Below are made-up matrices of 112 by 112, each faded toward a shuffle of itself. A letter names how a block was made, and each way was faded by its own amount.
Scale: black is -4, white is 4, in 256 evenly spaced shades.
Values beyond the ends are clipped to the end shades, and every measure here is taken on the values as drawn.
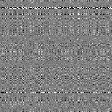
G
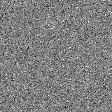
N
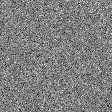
N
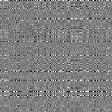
G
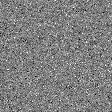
N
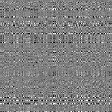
G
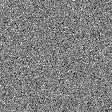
N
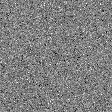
N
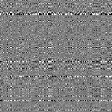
G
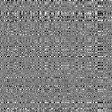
G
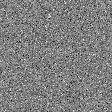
N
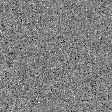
N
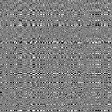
G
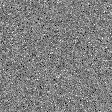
N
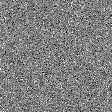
N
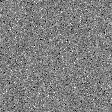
N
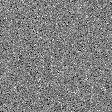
N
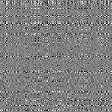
G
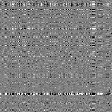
G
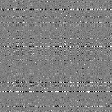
G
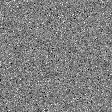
N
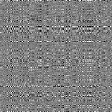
G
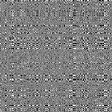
G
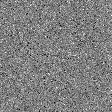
N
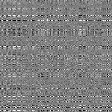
G
